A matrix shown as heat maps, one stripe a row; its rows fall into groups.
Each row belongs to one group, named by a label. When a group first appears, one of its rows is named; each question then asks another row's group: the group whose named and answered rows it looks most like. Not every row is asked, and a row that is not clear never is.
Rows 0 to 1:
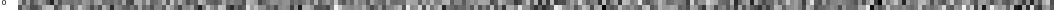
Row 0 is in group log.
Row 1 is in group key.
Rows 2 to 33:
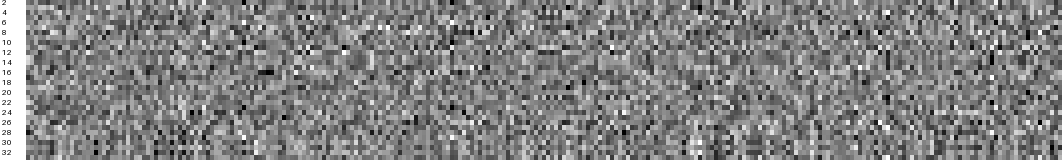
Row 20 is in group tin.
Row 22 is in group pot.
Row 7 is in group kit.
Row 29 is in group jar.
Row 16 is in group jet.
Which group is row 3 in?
kit
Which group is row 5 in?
key
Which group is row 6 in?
jar
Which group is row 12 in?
key
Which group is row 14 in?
pot
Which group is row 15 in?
key
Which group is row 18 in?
tin
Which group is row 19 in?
kit
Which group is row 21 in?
log
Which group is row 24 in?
pot
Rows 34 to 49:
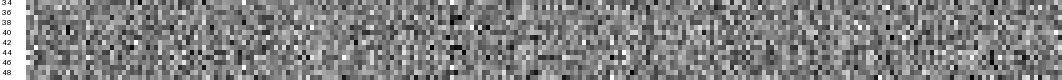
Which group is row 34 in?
jar
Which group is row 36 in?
pot
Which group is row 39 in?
key
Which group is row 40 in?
jet
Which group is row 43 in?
jet
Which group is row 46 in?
pot
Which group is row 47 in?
jar
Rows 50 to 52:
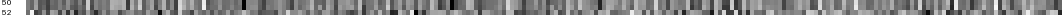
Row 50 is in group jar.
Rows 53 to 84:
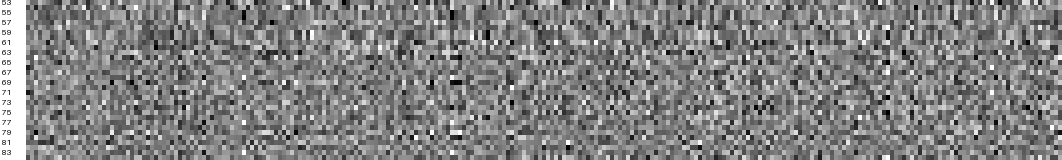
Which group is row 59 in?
key
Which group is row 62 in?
kit
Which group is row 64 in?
jet
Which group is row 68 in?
jar
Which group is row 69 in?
jet
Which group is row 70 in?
tin
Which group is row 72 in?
log
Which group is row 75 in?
log
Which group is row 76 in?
key
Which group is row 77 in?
jar
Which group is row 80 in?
jet
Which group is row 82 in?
kit
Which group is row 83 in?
jar
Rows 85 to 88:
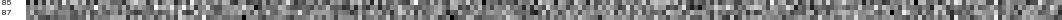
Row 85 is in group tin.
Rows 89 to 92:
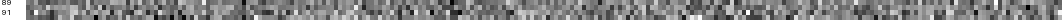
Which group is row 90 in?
tin
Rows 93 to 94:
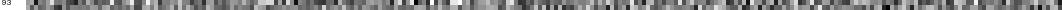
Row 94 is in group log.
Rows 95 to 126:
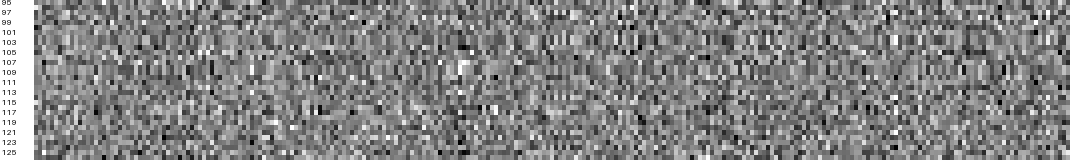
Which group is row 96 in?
pot
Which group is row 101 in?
tin
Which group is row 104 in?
jet
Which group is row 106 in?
kit
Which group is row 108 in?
jar
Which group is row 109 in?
jar
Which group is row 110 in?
key
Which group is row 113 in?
jar
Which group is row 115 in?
pot
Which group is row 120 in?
tin
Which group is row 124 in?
log
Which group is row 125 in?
jet
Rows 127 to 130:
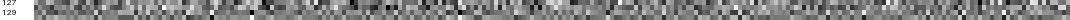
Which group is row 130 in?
jar
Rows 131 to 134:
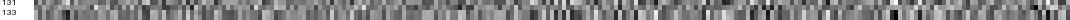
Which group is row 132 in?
tin
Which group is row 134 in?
log
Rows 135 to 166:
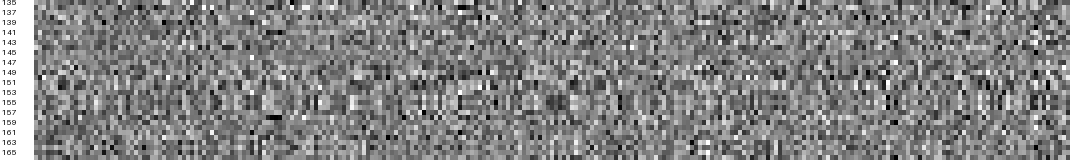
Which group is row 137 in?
jar
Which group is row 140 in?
tin
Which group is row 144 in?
pot
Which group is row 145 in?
tin
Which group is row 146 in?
jar
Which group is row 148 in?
jet
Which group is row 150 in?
jet
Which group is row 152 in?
key
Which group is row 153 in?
jar
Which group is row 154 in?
key
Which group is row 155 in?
key
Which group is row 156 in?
key
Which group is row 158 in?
jet
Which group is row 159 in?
log
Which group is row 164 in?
tin
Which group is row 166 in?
log
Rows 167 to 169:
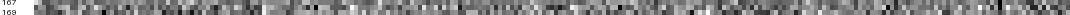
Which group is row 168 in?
key
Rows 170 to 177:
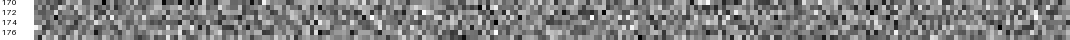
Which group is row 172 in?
tin
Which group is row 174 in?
key
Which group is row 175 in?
pot
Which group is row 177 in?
jet
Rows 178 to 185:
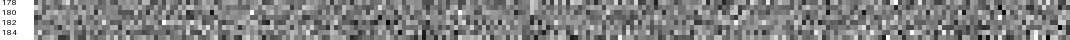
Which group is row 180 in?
jar
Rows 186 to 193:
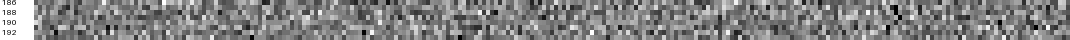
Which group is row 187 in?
log
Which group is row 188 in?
key
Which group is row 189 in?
jet
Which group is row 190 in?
pot
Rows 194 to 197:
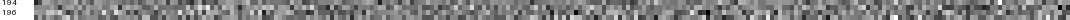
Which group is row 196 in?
kit
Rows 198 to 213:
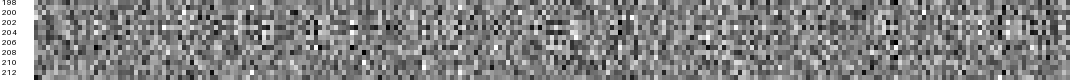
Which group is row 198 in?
log
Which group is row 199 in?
jar
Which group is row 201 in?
pot
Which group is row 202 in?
key
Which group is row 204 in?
key
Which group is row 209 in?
log
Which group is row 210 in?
tin
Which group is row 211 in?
tin
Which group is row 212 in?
jar
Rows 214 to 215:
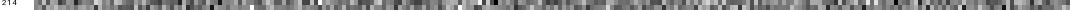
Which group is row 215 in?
jar
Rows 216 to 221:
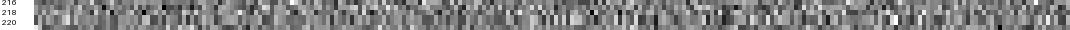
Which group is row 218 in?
tin
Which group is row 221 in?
pot
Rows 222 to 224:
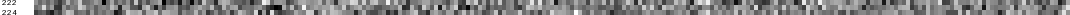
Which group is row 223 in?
jet
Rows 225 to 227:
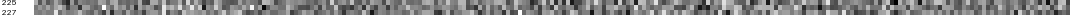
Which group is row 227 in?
tin
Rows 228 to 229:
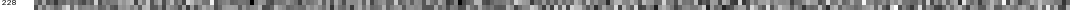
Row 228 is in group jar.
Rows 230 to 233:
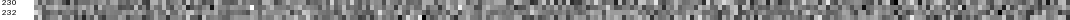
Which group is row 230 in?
log
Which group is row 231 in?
jar
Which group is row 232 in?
pot
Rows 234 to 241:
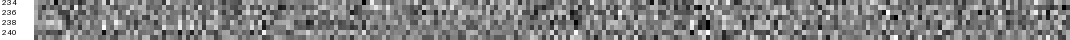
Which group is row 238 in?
kit
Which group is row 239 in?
kit
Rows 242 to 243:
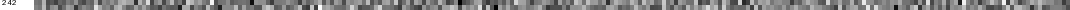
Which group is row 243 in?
key
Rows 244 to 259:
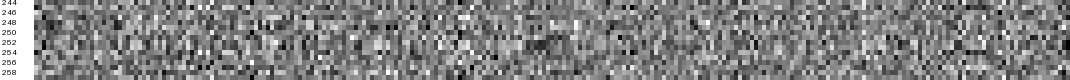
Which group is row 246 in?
pot
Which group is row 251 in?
key
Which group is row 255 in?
key
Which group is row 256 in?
jar
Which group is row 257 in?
pot
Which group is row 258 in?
kit
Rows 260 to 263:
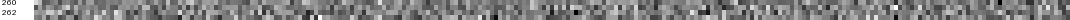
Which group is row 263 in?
key
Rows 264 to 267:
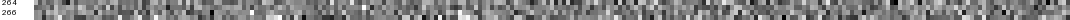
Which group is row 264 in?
log
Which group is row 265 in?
tin
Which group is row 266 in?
jar
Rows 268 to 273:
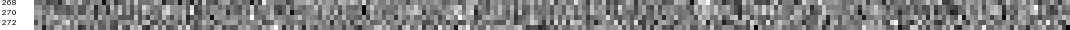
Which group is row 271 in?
jar
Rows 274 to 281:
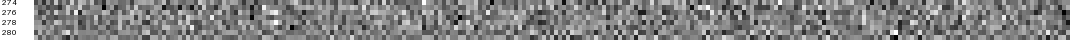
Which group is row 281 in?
log
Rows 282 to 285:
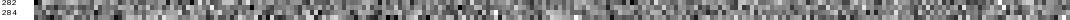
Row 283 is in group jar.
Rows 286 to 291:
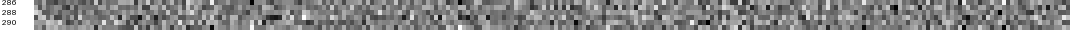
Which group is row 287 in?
log
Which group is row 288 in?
pot
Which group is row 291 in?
jar
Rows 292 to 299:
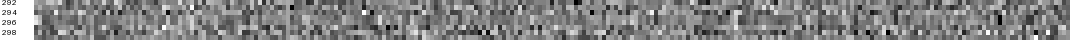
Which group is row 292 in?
kit
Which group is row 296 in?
pot
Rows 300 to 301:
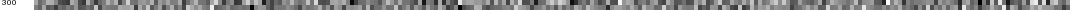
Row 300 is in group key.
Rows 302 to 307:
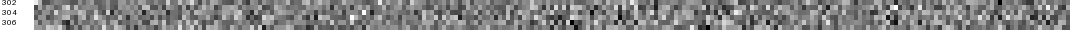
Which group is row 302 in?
pot
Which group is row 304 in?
tin
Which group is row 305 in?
key
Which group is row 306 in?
log
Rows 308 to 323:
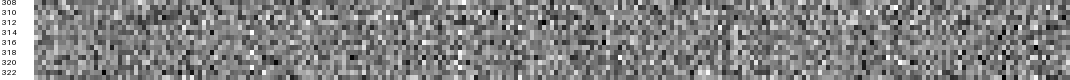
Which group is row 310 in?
key
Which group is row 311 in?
kit
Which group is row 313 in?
tin
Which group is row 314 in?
jar
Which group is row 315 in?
pot
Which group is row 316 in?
tin
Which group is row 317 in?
tin
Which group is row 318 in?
jar
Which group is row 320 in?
jet
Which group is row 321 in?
jar
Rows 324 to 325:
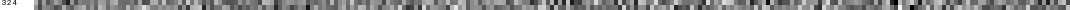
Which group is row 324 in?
log
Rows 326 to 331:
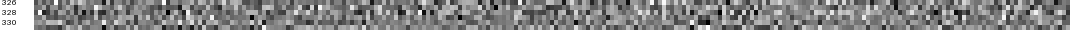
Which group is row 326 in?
tin
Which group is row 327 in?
key
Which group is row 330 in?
kit
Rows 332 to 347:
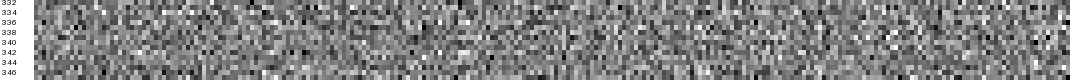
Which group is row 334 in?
kit
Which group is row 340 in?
tin
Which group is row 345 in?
jet
